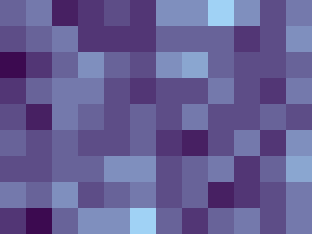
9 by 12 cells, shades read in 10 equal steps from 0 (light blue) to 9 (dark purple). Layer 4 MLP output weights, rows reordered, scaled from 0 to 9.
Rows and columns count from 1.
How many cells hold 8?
4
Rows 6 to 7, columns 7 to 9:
7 8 6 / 6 5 4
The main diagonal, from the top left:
5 5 5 4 6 5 6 5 5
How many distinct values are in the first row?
7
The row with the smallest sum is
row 1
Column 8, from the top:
3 5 2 6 4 8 5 5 7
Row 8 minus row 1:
-1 1 -5 -1 -1 -3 3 2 8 4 0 0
